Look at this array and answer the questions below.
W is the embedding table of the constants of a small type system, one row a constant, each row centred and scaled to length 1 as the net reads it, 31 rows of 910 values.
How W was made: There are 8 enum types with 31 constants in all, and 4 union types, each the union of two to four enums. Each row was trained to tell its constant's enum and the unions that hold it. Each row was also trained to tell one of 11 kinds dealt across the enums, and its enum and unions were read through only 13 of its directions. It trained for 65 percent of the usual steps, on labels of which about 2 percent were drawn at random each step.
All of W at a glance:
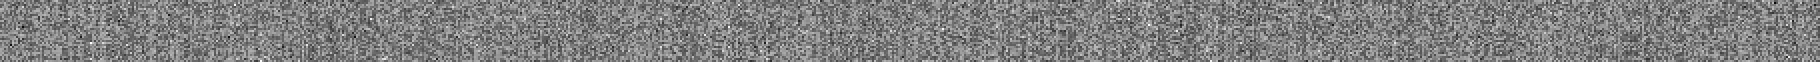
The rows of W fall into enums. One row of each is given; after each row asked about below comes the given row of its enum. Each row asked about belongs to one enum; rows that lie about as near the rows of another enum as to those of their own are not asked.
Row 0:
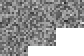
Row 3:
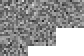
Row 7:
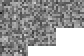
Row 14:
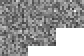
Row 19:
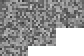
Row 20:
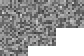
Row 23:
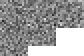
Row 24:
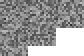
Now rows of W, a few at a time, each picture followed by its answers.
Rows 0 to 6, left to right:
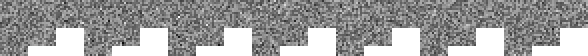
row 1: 24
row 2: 14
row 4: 7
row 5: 20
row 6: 20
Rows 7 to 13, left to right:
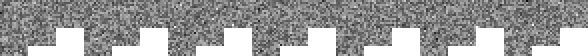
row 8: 19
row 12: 3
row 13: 14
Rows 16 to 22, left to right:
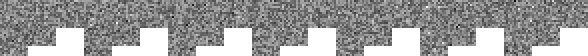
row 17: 20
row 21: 3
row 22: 7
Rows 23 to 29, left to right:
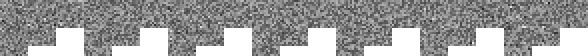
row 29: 3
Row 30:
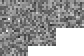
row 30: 20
